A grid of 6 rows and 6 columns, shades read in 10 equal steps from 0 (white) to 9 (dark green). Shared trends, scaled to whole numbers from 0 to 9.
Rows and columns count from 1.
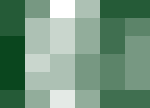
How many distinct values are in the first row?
4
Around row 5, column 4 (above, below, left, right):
5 4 3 6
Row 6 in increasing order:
1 4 4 7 7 8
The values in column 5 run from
6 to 8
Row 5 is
9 3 3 5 6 5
